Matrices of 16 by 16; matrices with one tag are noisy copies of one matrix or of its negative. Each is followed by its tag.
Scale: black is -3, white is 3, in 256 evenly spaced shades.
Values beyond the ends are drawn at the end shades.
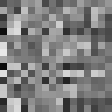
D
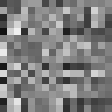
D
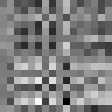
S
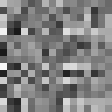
D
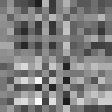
S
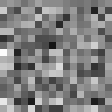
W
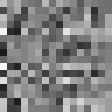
D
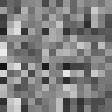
D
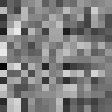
D
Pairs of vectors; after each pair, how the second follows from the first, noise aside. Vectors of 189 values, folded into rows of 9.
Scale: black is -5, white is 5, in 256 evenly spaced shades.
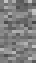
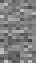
reversed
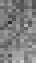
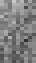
reversed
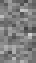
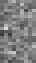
reversed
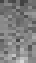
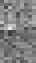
wrapped around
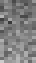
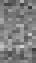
wrapped around
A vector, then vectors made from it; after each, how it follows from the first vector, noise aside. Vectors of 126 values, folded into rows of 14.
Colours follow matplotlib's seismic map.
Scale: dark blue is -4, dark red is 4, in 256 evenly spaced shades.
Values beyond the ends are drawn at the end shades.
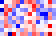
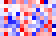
reversed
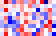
reversed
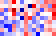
wrapped around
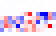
partly zeroed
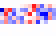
partly zeroed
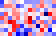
wrapped around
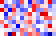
sign-scrambled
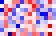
copied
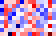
copied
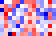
copied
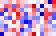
wrapped around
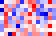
copied
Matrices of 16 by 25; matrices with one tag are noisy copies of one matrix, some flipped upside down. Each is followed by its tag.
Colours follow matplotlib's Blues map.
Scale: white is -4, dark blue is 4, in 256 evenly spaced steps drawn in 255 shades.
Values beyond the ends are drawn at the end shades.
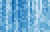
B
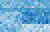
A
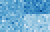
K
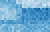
A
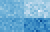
K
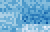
A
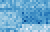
A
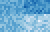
K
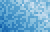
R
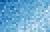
R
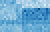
A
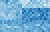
A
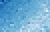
R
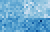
K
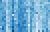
B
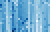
B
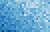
R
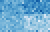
K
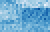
A
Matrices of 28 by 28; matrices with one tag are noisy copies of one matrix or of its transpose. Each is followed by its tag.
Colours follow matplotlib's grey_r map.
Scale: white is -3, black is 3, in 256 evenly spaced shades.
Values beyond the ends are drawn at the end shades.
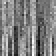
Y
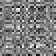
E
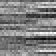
Y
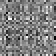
E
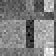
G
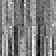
Y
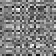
E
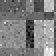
G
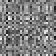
E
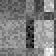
G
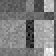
G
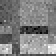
G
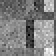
G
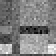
G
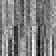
Y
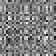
E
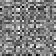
E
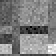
G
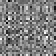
E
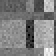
G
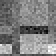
G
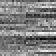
Y
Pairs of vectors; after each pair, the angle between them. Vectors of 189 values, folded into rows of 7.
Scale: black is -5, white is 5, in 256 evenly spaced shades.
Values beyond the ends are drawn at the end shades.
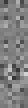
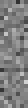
orthogonal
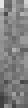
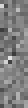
orthogonal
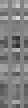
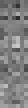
nearly opposite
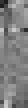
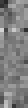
nearly parallel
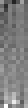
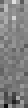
nearly opposite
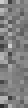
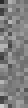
nearly opposite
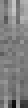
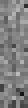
partly aligned
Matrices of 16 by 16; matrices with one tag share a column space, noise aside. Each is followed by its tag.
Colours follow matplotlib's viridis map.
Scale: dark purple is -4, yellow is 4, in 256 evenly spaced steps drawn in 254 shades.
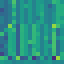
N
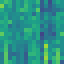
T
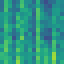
T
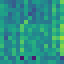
N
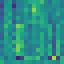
N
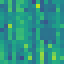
T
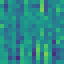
T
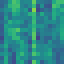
T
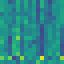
N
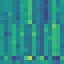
N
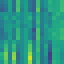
T
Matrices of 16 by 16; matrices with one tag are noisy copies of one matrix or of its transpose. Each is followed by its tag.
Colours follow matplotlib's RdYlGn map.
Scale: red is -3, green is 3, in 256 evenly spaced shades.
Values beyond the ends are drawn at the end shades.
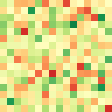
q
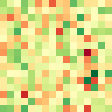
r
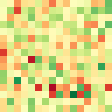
r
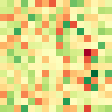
r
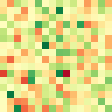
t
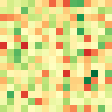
r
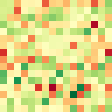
r
